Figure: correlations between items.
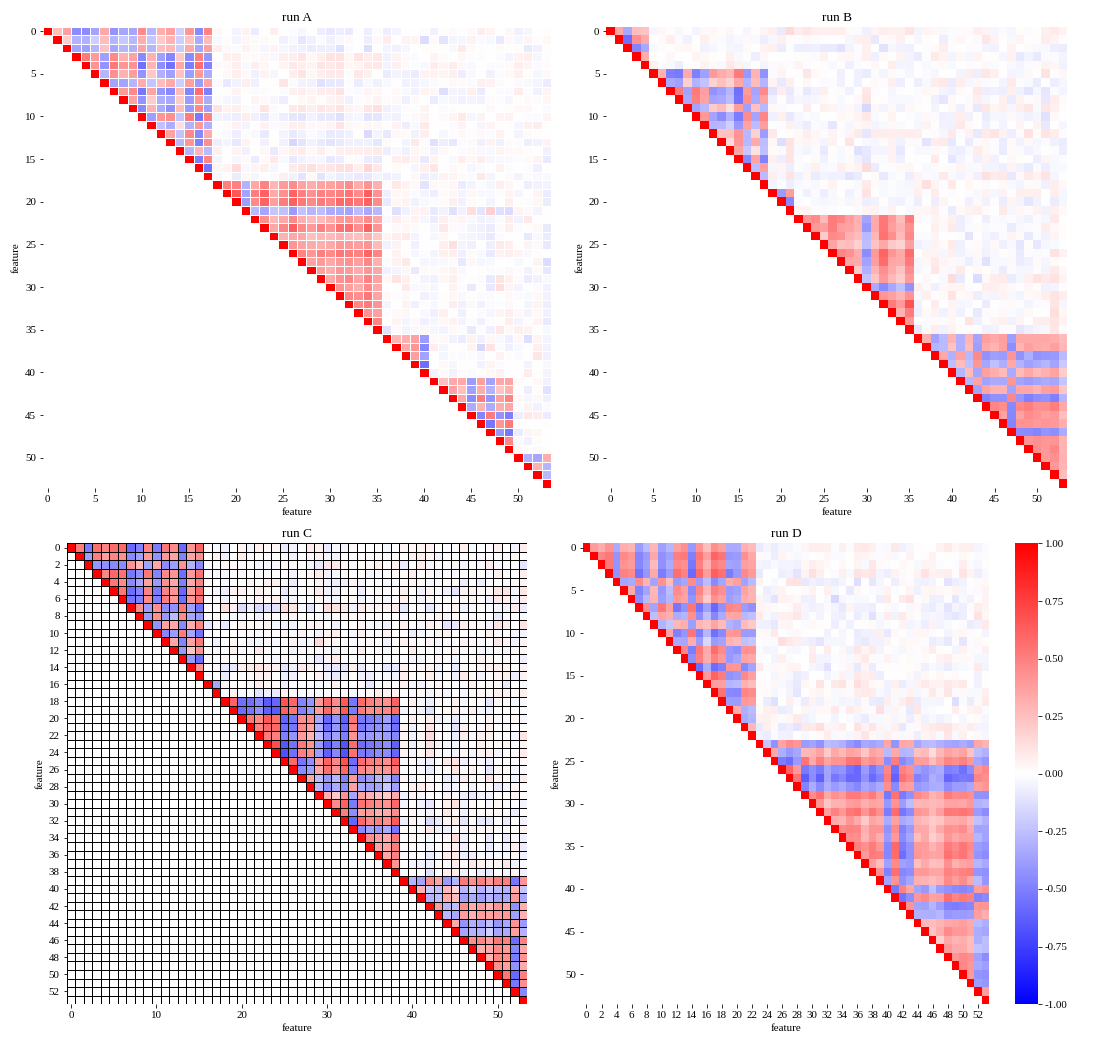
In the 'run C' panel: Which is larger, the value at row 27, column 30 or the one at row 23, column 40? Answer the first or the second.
the second
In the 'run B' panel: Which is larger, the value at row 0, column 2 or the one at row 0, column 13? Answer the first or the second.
the second
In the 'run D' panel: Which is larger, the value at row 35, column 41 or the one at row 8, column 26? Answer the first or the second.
the first
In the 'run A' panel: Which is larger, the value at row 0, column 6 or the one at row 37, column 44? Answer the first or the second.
the first
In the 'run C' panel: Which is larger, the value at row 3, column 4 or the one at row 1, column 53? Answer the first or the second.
the first
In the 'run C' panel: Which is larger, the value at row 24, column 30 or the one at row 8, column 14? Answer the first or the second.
the second
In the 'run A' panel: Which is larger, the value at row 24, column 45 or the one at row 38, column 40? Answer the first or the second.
the first
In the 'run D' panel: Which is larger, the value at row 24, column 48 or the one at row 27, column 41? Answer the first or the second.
the first
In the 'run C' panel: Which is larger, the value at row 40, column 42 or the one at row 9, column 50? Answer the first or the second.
the second
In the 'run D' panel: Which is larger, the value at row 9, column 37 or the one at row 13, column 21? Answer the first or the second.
the second
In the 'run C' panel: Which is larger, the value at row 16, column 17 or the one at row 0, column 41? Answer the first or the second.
the second
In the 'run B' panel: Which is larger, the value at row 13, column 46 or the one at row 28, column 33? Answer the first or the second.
the second
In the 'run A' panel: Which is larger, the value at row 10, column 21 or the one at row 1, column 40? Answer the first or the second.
the first
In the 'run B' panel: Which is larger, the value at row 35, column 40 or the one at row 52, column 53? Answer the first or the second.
the second
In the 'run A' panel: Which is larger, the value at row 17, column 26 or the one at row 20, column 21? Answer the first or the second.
the first
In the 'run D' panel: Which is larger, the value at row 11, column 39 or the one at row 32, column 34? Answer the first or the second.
the second
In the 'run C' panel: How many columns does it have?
54
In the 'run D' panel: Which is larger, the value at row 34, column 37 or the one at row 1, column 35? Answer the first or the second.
the first
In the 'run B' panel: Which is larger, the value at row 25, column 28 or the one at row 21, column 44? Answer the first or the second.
the first
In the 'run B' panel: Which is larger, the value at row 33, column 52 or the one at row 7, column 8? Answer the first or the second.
the second
